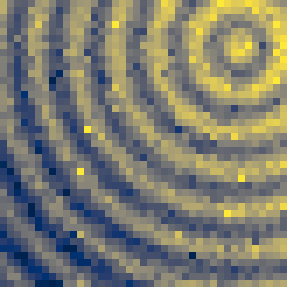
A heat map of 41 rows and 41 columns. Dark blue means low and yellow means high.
Ninth with the highest average: top right. Ninth with the lowest average: bottom left. Slope: up to the top right. Rings: centred on the top right. Average level on the scale: 50%.
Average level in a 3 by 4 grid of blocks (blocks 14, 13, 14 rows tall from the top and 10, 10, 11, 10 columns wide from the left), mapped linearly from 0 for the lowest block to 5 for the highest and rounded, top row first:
2 3 4 5
1 2 3 4
0 1 2 3
